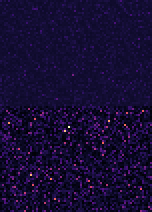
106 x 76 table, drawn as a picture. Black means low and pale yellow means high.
There are no regular stripes. The top part is calmer, up to a seam about 50% of the way down. The texture is fine-grained noise. Overall the values sit about 10% of the way up the scale. Most values sit low, with a long tail of high ones. Neither half mirrors the other.
